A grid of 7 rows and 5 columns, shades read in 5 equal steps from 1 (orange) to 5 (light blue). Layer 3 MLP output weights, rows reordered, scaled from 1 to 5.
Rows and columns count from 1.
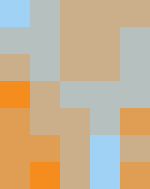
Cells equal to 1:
2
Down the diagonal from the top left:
5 4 3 4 2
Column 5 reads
3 4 4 4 2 3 2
